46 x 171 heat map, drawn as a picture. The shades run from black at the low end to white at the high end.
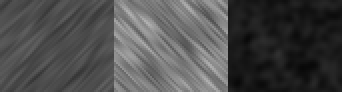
It is made of 1 by 3 panels. Panel 1,1: low, slanting up to the right, faint in contrast. Panel 1,2: middling, slanting down to the right. Panel 1,3: very low, blotchy, faint in contrast.
